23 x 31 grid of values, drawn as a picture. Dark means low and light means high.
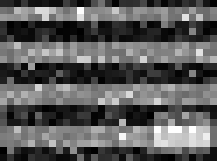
The ninth with the highest average is the bottom right. Stripes running across repeat 4 times from top to bottom. An odd patch, higher than its surroundings, sits in the bottom right. No overall slope runs across the table.
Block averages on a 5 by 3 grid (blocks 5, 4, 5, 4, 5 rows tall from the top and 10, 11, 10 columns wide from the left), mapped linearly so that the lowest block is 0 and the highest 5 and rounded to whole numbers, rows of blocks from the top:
1 1 1 | 3 3 3 | 1 1 1 | 0 0 2 | 2 3 5
